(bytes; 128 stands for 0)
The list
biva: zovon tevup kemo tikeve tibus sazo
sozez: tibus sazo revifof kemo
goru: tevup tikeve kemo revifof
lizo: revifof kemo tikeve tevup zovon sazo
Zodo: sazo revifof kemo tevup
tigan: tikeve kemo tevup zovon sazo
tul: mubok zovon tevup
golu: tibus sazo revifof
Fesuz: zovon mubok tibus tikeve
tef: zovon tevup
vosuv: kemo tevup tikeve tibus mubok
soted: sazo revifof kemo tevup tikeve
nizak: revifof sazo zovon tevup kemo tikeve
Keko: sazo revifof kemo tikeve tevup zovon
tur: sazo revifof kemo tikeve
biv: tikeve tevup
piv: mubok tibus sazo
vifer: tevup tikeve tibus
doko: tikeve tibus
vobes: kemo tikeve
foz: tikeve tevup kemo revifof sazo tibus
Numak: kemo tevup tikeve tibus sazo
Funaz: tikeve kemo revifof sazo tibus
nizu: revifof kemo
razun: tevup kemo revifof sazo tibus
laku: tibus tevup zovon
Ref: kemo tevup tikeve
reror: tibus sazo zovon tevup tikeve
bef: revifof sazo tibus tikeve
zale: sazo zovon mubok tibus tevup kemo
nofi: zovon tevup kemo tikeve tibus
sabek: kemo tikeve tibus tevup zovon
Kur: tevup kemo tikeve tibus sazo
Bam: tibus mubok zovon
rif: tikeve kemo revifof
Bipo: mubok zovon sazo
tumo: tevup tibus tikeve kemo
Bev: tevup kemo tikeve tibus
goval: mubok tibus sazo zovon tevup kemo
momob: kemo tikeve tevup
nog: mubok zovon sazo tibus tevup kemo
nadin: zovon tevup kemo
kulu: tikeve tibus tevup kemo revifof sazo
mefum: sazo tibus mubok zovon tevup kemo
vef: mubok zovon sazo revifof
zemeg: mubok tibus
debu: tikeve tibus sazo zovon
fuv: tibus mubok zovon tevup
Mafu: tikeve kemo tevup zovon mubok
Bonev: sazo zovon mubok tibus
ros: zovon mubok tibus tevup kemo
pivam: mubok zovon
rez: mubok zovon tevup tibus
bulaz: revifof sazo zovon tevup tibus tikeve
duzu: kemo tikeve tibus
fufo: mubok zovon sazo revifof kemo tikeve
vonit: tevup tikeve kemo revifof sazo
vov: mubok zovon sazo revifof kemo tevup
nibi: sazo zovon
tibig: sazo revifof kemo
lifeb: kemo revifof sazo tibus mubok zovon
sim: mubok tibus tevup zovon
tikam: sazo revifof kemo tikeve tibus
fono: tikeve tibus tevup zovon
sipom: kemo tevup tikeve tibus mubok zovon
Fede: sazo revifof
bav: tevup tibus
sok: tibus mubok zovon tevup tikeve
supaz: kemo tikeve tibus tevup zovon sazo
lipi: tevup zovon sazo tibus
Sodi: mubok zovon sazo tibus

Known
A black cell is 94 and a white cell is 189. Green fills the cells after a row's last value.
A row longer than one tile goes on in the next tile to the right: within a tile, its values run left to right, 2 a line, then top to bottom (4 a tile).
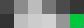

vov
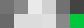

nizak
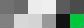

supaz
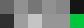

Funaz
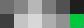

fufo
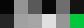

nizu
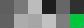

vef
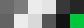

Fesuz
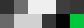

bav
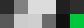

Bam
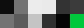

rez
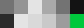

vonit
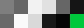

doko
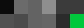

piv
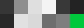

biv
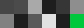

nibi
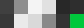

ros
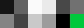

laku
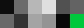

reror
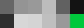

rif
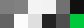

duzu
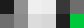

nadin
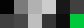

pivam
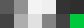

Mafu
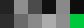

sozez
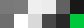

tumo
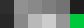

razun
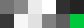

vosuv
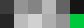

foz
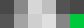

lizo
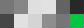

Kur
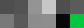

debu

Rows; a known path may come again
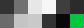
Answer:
bav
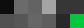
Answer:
piv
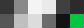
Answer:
sok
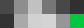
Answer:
vov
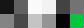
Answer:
laku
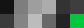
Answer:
nog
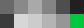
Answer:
fufo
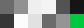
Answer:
momob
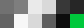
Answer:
Fesuz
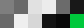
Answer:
doko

